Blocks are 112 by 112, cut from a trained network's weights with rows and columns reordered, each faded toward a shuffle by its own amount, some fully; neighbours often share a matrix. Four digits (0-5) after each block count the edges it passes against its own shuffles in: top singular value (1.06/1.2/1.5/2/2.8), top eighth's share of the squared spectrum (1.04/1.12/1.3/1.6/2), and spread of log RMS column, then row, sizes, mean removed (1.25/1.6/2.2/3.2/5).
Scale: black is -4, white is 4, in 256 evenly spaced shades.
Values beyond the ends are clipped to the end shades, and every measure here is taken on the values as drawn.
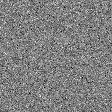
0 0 0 0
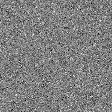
3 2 0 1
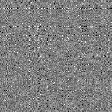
4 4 2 2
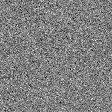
2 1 0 0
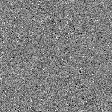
3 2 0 1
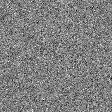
0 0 0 0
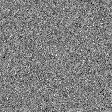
2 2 0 0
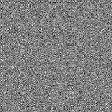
4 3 2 2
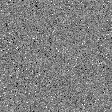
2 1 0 0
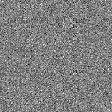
4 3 1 1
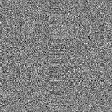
4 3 1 2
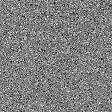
2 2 0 1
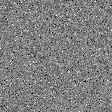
1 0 0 0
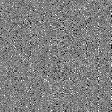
4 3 2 1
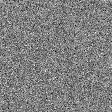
0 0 0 0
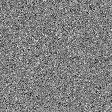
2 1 0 0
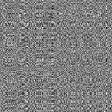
5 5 3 3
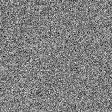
3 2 0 0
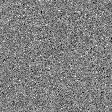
0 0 0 0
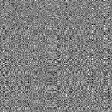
5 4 2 3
